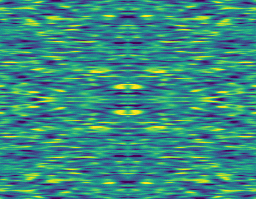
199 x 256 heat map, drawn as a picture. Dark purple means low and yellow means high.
Grain: streaks across. Slope: none. Histogram: bell-shaped. Mirror symmetry: left to right and top to bottom. Average level on the scale: 50%.
